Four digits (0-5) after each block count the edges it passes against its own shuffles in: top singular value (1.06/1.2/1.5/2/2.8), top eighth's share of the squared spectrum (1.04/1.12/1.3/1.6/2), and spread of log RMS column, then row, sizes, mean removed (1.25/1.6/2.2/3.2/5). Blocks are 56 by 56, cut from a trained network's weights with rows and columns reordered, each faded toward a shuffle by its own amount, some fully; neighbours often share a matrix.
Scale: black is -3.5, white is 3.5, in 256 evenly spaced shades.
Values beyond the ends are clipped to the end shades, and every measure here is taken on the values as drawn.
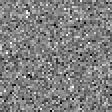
0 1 0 0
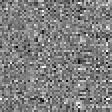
3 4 2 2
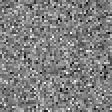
1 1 0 0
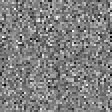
2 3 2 1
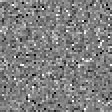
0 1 0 0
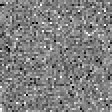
0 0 0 0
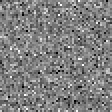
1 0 0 0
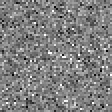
0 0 0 0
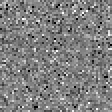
0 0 0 0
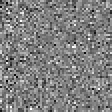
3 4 2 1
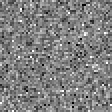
0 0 0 0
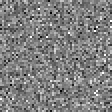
1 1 1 0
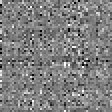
2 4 3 2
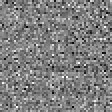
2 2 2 1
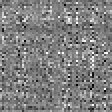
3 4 3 1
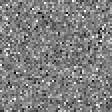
0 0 0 0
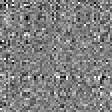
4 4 2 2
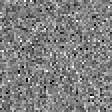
1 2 0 0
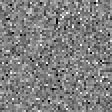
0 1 0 0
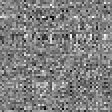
3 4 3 2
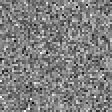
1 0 0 0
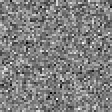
1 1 0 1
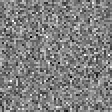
2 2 0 0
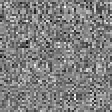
3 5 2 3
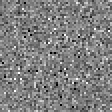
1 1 0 0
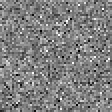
1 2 0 0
